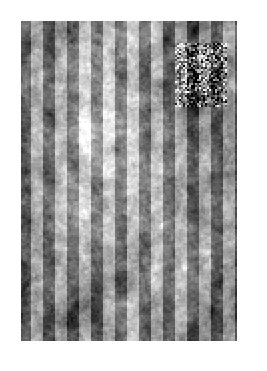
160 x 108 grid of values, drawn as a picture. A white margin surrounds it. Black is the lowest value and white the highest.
Values change most from cell to cell in the top right. In the top right lies a patch that is rougher than the rest. Stripes running up and down repeat 9 times from left to right.
